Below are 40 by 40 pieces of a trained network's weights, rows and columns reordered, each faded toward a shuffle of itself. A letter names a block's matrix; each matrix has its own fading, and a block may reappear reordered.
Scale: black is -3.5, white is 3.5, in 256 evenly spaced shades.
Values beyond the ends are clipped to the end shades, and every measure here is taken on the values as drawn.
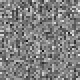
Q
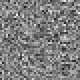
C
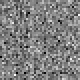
Q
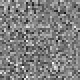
C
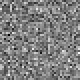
C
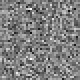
C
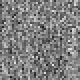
Q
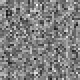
Q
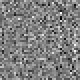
C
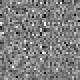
C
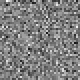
C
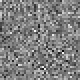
C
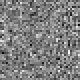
C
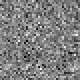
C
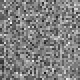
Q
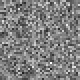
Q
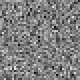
C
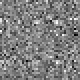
C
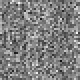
Q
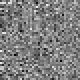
C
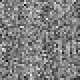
Q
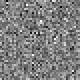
C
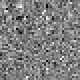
C
